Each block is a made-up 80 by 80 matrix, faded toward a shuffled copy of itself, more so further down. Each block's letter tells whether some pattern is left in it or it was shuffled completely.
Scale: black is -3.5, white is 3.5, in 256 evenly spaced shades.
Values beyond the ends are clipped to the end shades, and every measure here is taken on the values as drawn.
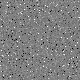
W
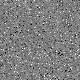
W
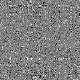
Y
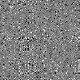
Y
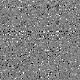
Y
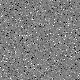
W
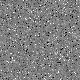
W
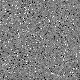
W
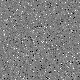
W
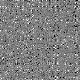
Y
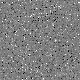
W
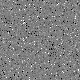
W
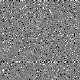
Y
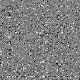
Y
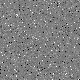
W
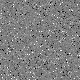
W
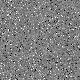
W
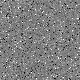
W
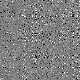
Y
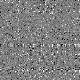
Y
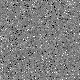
W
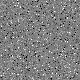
W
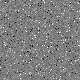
W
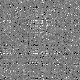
Y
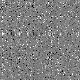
Y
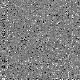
Y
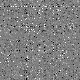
Y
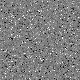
W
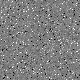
W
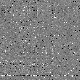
Y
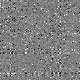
Y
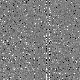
Y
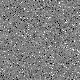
W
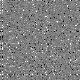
Y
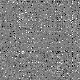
Y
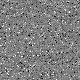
W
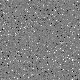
W
